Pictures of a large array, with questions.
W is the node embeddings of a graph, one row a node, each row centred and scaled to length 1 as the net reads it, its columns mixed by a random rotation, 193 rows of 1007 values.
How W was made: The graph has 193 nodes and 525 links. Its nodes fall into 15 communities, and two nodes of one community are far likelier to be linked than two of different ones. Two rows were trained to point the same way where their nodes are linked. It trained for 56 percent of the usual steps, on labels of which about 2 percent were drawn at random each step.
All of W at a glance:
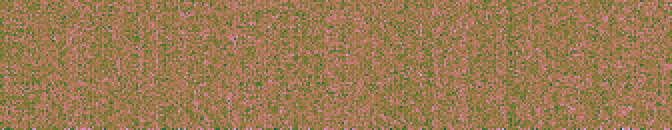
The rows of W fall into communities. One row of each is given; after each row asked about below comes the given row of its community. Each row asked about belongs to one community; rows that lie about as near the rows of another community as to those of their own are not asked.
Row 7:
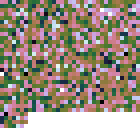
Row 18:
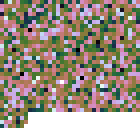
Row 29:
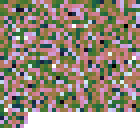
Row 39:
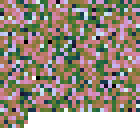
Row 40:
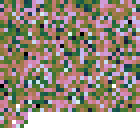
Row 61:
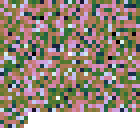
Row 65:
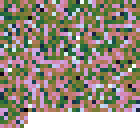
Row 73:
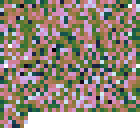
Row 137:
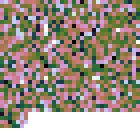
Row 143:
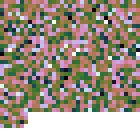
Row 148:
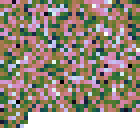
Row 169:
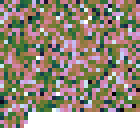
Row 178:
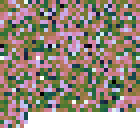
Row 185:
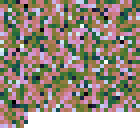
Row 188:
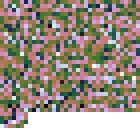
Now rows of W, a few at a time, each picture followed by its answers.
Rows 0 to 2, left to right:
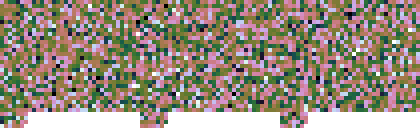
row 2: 143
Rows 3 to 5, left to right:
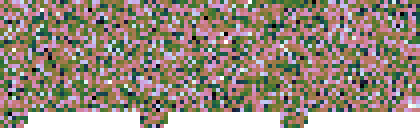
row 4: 148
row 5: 169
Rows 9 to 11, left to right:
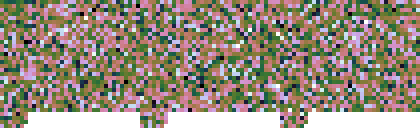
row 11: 7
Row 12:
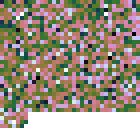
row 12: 40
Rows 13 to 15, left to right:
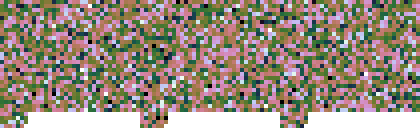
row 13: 169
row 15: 178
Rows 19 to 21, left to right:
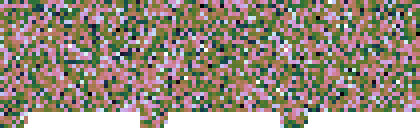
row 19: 29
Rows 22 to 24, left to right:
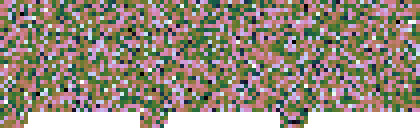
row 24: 39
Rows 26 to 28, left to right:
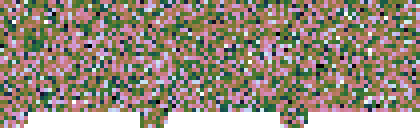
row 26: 178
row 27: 39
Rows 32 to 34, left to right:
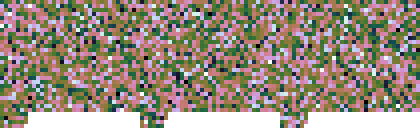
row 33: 148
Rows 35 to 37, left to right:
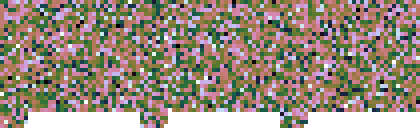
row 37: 61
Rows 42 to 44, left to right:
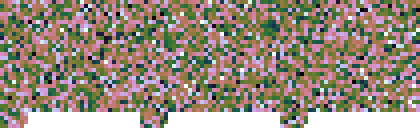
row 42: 143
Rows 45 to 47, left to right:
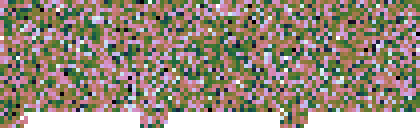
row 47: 39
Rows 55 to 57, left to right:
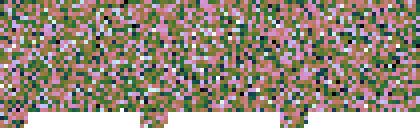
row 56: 18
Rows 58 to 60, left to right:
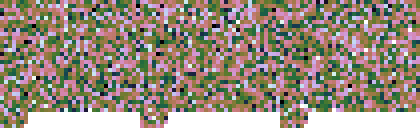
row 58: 137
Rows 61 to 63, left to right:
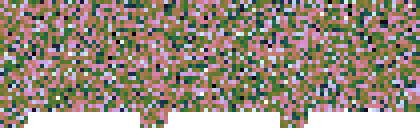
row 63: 137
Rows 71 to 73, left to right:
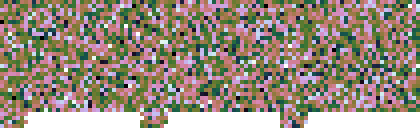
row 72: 61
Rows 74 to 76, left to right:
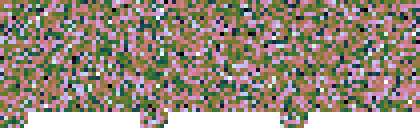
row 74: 7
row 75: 188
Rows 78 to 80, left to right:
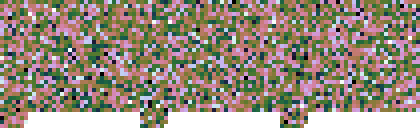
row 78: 148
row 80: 169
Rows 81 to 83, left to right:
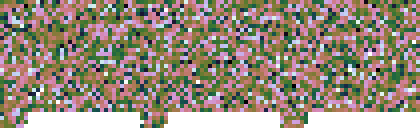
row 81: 39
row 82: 185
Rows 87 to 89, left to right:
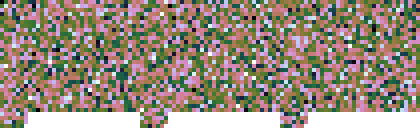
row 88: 61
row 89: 29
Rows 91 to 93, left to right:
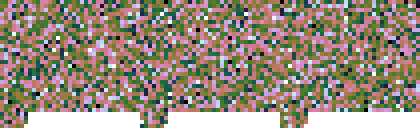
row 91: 39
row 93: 137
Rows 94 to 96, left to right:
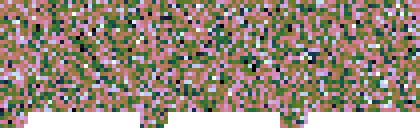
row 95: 18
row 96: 143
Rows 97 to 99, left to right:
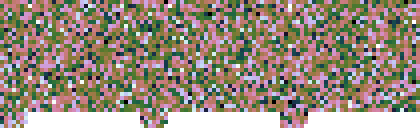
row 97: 143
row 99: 39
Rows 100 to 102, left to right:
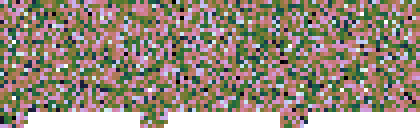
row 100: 188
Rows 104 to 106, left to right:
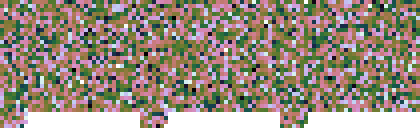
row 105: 169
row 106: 178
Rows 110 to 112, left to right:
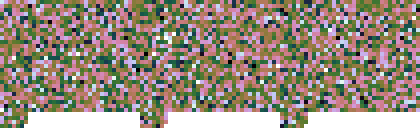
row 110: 61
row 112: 40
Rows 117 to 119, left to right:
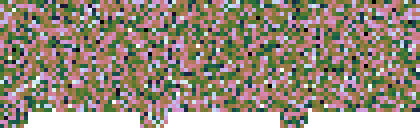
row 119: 7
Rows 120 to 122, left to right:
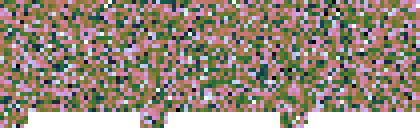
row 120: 148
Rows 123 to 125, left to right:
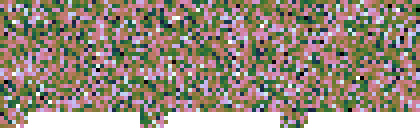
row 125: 18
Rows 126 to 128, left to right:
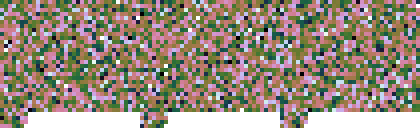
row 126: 73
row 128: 73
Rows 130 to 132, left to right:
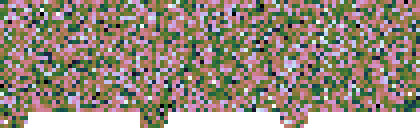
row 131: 73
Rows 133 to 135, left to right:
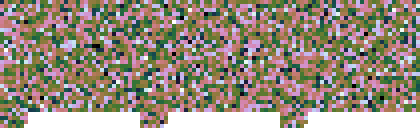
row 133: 73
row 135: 148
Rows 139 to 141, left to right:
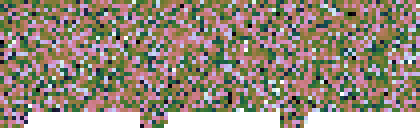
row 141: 148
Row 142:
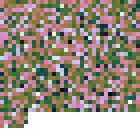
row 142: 18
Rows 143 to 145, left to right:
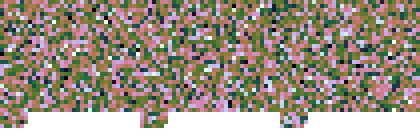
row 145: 40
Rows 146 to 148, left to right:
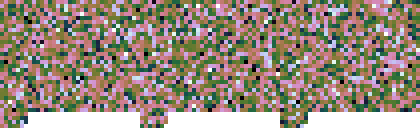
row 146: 18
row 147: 18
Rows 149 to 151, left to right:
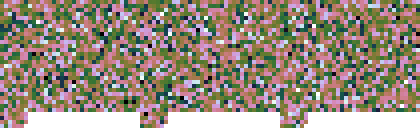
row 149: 143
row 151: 65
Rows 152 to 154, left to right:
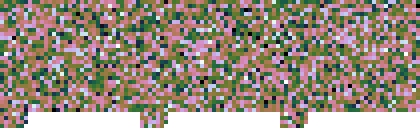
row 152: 18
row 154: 169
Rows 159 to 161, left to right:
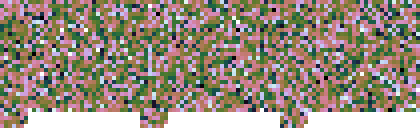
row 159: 143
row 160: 185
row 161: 143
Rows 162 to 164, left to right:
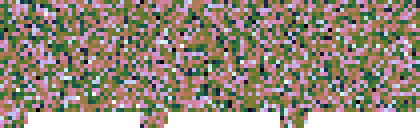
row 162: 65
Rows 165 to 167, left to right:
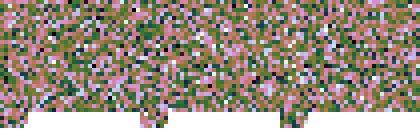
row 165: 185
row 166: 169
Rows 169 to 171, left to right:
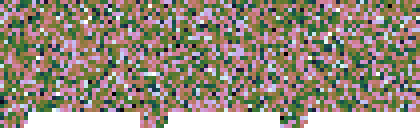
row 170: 178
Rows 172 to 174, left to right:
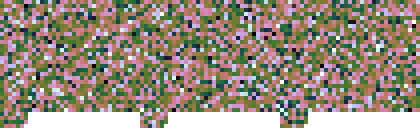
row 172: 39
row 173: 61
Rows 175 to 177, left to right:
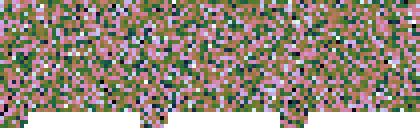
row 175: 61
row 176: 29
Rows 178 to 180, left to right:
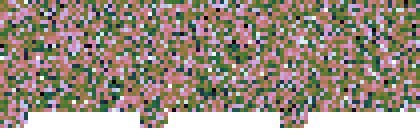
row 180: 29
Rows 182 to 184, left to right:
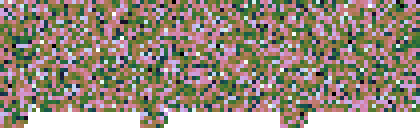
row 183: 169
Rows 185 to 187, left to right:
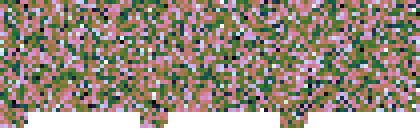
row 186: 185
